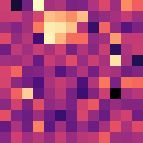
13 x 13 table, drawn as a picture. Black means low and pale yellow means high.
The halves do not mirror each other. An odd patch, higher than its surroundings, sits in the top middle. The middle right is the roughest part. The top middle is the ninth with the highest average.
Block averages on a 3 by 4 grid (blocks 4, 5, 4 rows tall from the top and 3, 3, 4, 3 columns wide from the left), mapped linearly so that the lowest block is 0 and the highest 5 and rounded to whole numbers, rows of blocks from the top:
0521 / 1000 / 0001
